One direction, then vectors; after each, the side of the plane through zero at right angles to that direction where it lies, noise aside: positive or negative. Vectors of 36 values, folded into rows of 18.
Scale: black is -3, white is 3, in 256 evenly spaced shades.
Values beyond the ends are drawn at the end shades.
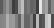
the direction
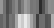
negative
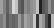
negative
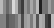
negative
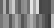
negative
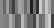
positive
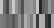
negative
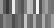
negative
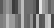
positive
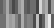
positive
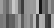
negative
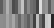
positive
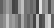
positive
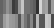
positive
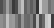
positive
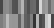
positive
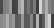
positive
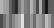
positive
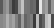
positive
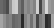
negative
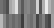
negative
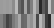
negative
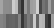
negative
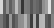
negative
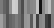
negative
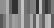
positive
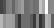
positive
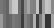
negative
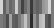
negative
